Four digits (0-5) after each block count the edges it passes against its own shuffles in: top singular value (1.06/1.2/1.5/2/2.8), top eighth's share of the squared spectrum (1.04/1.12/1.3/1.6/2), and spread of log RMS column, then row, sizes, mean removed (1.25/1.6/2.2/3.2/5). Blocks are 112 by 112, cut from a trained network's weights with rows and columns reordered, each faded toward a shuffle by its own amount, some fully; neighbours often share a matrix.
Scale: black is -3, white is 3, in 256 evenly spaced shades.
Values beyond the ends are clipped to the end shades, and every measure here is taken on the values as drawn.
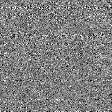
2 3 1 3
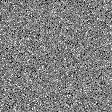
0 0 0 0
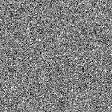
2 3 1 1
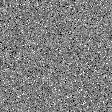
0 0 0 0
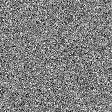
0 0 0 0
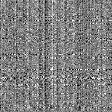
4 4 2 4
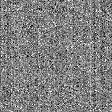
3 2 0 2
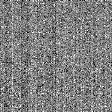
3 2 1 2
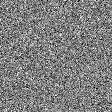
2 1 0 0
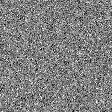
0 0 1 0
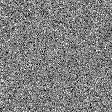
1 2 0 0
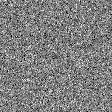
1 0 0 0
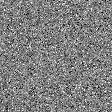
0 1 0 1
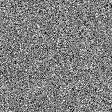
0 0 0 0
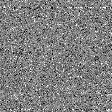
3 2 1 1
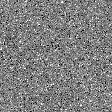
2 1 0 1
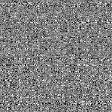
3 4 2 4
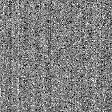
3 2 0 2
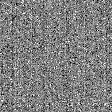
2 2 0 1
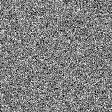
2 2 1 0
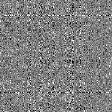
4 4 4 2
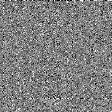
3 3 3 1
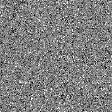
2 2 2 1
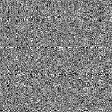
3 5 3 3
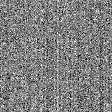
3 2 0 2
